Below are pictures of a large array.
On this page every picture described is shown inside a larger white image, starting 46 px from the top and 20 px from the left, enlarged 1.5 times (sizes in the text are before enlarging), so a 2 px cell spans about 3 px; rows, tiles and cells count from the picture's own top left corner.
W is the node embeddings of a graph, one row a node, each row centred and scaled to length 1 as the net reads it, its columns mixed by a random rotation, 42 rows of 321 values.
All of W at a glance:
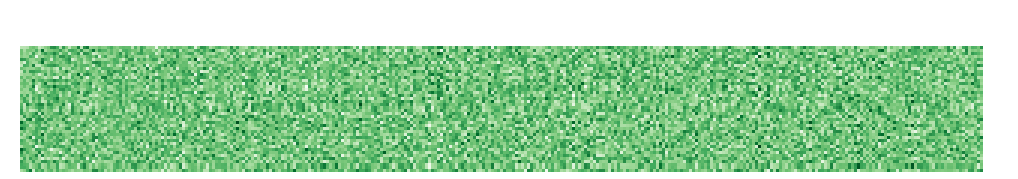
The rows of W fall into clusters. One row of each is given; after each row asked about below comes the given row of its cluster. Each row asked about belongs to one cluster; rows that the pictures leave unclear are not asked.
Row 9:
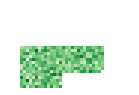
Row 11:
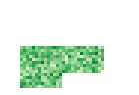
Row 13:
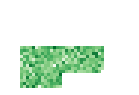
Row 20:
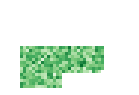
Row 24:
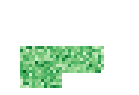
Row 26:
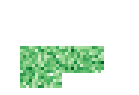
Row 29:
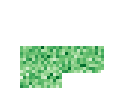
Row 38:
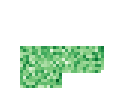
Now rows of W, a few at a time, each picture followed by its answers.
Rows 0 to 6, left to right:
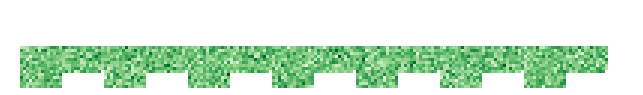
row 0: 9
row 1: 29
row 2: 9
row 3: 13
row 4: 38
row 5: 29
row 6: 13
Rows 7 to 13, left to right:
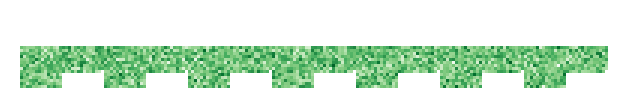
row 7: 20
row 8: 11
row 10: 20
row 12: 9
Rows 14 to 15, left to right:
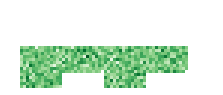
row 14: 13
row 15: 9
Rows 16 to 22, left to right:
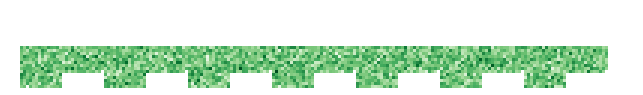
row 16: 26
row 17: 11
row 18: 26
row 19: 24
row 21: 20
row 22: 29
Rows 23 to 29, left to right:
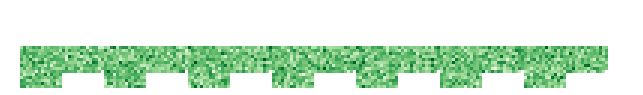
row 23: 11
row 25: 38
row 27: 38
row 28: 20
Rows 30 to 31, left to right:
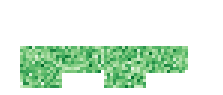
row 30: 24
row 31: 29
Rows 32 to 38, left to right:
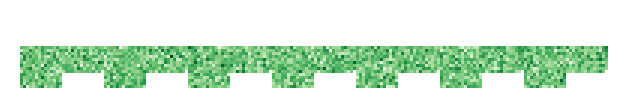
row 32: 26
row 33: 13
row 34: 38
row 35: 26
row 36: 29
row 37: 20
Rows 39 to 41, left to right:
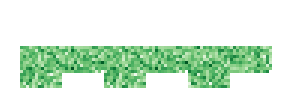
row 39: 26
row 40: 26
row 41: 24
